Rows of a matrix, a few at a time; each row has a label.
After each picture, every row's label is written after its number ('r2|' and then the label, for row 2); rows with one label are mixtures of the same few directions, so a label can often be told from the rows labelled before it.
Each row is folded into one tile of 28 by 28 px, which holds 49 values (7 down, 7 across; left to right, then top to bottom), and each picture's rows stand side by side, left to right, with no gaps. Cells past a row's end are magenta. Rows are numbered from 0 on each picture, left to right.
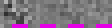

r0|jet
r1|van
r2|jet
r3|jet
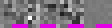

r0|jet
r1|van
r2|jet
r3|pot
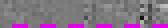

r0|jet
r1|jet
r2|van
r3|van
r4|jet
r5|van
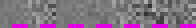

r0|pot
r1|pot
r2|pot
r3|jet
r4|pot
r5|jet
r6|pot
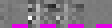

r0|van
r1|van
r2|van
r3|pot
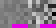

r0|pot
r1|pot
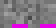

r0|jet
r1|van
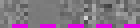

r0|pot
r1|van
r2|jet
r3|van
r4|jet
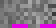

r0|pot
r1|pot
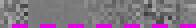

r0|pot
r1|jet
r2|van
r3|pot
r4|pot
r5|jet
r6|van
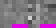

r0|jet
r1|van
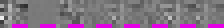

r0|van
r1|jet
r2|jet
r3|pot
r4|van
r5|pot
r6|van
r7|van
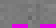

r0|van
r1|van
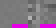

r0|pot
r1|van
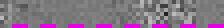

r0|van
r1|jet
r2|pot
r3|pot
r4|pot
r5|pot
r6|jet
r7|pot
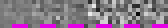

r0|jet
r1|jet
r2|van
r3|jet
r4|pot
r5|jet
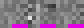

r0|pot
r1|van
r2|pot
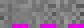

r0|van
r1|pot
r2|pot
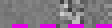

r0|jet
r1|pot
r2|jet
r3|pot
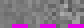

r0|jet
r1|pot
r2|jet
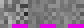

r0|pot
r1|pot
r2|pot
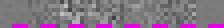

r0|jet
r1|pot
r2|jet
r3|jet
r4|van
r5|pot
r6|pot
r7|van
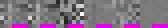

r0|van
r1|van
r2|pot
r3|van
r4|pot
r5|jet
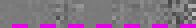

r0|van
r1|pot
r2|van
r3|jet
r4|van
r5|pot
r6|pot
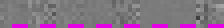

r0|van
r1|pot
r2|pot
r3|pot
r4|pot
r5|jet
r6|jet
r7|van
